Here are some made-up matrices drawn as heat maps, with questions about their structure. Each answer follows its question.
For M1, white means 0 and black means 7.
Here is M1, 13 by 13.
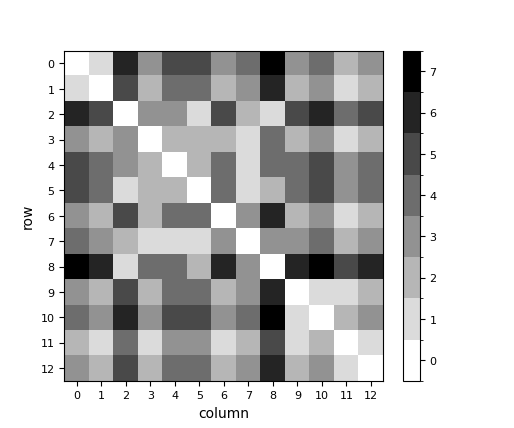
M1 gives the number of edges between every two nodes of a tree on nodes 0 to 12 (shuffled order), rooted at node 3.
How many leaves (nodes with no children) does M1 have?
6
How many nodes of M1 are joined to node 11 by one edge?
5
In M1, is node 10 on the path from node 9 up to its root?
no
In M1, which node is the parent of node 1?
11
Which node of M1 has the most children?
11
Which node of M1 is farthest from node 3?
8
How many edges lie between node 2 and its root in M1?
3
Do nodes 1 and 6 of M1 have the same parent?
yes
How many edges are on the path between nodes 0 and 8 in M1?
7
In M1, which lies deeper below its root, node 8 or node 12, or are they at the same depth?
node 8
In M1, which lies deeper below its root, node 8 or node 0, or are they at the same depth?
node 8
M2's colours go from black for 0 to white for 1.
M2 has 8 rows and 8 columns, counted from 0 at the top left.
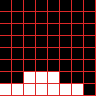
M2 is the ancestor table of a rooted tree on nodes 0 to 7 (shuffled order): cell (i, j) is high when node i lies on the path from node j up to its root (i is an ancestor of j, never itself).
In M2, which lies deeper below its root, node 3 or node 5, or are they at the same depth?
node 3
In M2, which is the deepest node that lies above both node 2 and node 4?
6
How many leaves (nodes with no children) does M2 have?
6
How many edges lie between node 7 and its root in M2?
0
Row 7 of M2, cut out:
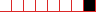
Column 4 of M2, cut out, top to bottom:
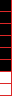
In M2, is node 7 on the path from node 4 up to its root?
yes
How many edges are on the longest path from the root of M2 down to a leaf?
2
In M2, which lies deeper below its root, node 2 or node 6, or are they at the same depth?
node 2
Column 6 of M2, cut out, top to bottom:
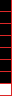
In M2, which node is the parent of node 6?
7
